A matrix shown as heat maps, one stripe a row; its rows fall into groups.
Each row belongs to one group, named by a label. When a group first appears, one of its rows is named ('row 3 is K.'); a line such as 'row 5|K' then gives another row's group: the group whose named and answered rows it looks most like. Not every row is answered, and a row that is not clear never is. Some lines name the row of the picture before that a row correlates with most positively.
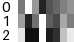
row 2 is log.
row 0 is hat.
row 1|log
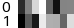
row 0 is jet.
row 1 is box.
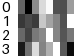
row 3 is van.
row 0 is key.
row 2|key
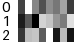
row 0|hat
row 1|box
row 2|hat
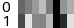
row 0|jet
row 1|jet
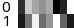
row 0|jet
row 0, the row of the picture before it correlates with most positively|1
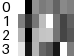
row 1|key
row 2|key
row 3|log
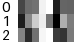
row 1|jet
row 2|key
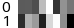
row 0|key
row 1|van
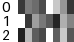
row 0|van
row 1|log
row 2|hat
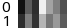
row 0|box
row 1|box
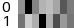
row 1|hat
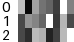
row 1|hat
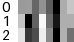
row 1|log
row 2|log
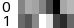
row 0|jet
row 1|key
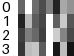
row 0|hat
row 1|hat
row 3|hat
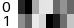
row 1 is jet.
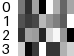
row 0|van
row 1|box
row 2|van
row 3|log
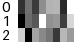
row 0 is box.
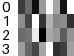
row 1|van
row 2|van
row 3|key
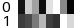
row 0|van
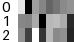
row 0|log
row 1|van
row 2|van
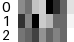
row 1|box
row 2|box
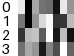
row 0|log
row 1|key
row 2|hat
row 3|hat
